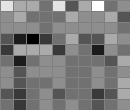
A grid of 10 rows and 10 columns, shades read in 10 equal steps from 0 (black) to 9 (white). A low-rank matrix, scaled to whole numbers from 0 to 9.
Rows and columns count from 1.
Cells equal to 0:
1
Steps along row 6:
down up up same down same same down up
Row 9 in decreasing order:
6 5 4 4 4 3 3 3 2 2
